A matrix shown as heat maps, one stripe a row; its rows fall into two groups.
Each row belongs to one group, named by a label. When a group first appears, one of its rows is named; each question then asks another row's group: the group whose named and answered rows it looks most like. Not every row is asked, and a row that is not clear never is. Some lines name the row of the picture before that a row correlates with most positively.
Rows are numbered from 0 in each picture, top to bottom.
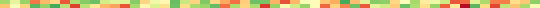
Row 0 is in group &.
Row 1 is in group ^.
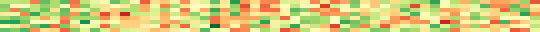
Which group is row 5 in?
&
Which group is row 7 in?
&
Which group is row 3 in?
^
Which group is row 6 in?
^
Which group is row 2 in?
^
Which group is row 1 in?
^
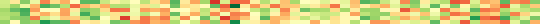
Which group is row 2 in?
&
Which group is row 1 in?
^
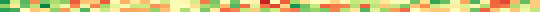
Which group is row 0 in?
^
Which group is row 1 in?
^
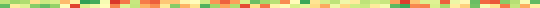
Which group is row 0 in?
&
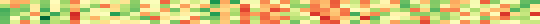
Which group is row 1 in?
^
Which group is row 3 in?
^
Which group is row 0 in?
^
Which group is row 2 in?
^
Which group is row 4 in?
^
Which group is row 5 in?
^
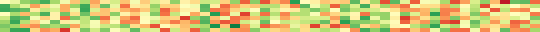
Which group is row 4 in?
&
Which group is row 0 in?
^
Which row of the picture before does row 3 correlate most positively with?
5
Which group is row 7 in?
&
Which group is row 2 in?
&
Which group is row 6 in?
^
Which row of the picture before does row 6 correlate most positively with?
3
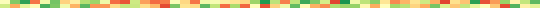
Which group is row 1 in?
^
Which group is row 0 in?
&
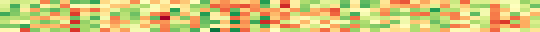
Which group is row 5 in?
^
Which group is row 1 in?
&
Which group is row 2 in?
^
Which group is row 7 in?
^
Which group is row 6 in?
&
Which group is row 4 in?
&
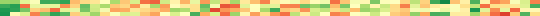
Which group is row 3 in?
^
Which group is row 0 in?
^
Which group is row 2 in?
&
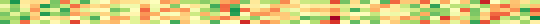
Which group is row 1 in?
^
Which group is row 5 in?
^
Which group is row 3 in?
^
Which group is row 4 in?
&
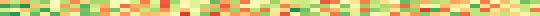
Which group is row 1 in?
&
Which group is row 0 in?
^
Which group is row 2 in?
^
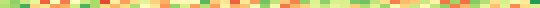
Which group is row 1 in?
&
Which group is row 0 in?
&
